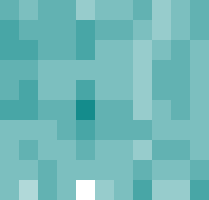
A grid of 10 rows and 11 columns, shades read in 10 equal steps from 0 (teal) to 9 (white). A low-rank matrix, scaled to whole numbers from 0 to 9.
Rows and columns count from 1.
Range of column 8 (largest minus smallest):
3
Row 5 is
3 2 4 4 2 4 4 5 3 3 4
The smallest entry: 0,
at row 6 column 5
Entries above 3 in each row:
6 3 5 7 6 3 6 7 8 8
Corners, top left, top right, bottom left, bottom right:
3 3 4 2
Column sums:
31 33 34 35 33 38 37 40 40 36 35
